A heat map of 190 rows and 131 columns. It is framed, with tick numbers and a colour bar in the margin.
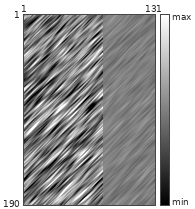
Average level on the scale: 50%. Grain: diagonal, up to the right. Slope: none. Odd rows or columns: none. Seam: vertical, 60% of the way across, the right part calmer. Mirror symmetry: none.
